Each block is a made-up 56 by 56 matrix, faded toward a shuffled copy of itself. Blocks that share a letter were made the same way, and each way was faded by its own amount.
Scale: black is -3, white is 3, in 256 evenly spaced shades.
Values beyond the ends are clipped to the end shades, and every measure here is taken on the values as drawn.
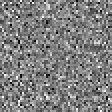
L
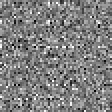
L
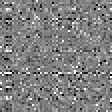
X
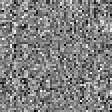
L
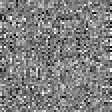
L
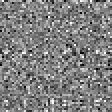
L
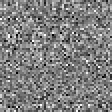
L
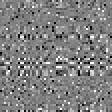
X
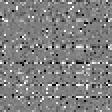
X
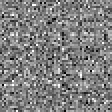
L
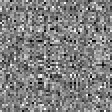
L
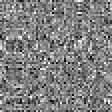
L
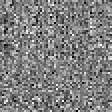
L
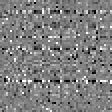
X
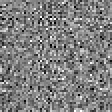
L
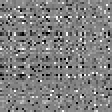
X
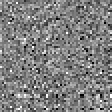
L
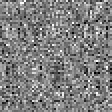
L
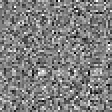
L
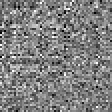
L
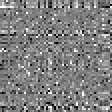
X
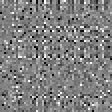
X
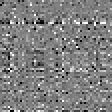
X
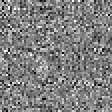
L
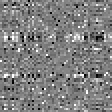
X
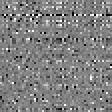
X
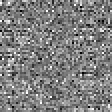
L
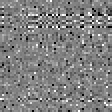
X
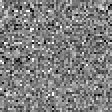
L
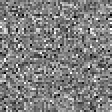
L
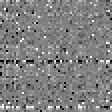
X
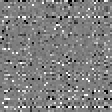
X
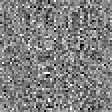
L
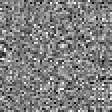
L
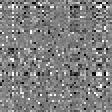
X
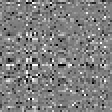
X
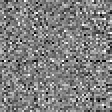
L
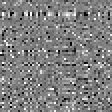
X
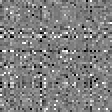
X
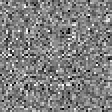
L
